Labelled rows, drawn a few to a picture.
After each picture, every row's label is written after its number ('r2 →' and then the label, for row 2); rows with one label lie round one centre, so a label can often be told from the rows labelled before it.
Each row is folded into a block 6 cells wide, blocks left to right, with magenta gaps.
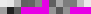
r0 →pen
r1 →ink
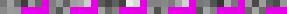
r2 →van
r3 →ink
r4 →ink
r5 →ink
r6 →van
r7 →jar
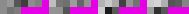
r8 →van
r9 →jar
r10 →pen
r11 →pen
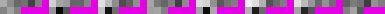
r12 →jar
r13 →pen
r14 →pen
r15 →jar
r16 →pen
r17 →pen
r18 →pen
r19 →van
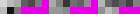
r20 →pen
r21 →jar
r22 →jar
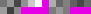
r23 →ink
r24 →jar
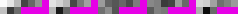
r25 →pen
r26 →pen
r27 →jar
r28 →van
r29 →pen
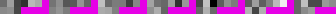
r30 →van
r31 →van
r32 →jar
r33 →jar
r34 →van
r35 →ink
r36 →van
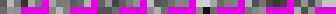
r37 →van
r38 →jar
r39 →van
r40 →jar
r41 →pen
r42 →jar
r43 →ink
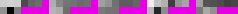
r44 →pen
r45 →jar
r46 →jar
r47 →pen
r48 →jar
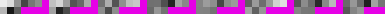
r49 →pen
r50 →pen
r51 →ink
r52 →van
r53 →van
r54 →ink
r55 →van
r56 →van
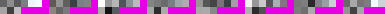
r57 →ink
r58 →van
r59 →pen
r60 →ink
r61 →jar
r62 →pen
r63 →ink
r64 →ink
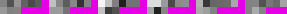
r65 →jar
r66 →jar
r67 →pen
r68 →pen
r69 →jar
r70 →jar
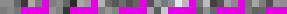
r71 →van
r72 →van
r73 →jar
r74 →ink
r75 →van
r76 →van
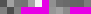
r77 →ink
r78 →jar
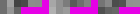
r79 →van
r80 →jar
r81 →van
